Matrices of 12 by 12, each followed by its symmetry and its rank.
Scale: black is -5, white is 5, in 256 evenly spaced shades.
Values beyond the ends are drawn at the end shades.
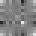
symmetric, rank two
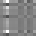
neither, rank one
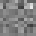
neither, rank two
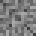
symmetric, full rank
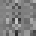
neither, rank two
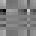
neither, rank one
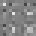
symmetric, rank two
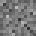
symmetric, full rank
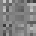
neither, rank two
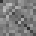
symmetric, full rank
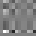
neither, rank one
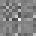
symmetric, rank two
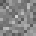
symmetric, full rank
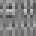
neither, rank two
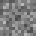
symmetric, full rank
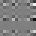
neither, rank one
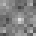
symmetric, rank two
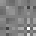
symmetric, rank two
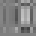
neither, rank one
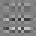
neither, rank one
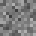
symmetric, full rank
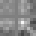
symmetric, rank two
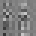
neither, rank two
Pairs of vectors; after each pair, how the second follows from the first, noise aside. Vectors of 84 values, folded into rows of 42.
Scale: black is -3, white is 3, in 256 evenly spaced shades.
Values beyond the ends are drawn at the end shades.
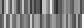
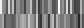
shuffled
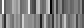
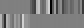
partly zeroed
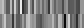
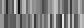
reversed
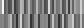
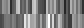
shuffled
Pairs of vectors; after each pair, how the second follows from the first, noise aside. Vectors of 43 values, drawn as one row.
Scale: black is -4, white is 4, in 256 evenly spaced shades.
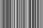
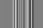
partly zeroed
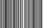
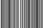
reversed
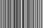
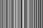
negated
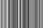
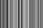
negated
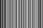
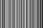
reversed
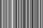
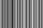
negated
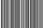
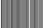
partly zeroed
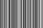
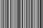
negated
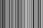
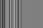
partly zeroed
